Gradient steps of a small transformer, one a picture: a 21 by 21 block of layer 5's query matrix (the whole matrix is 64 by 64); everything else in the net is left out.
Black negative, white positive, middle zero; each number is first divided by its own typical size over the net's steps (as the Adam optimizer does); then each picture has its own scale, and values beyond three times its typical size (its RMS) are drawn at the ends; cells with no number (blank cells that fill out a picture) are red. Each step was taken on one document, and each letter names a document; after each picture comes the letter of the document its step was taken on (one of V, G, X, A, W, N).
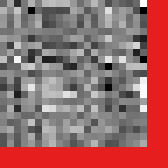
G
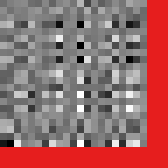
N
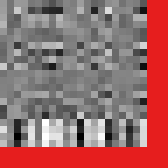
G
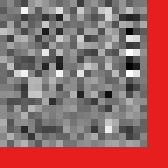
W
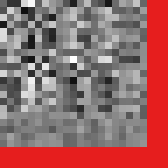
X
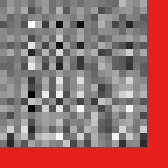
N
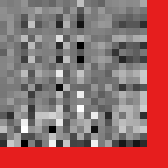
N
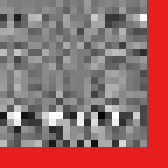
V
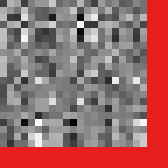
X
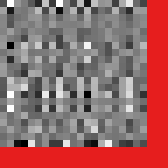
W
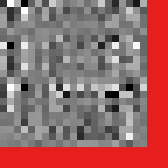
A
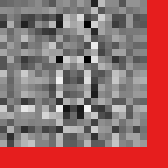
V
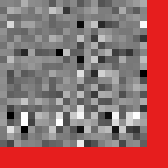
N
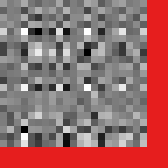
V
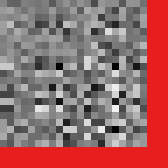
V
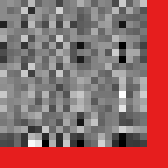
N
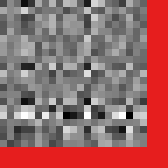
V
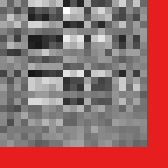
X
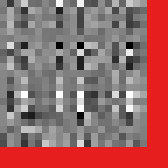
N
